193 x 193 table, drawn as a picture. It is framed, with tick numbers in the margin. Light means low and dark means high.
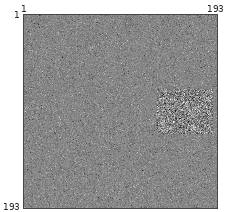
No regular stripes run through it. The distribution is heavy-tailed on both sides. Neither half mirrors the other. The texture is fine-grained noise. No row or column stands out. The middle right is the roughest part. An odd patch, rougher than its surroundings, sits in the middle right. There is no overall slope.
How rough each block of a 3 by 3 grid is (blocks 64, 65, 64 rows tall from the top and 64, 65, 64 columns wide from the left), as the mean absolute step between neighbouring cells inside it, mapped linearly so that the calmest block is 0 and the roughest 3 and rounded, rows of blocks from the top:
0 0 0
0 0 3
0 0 0
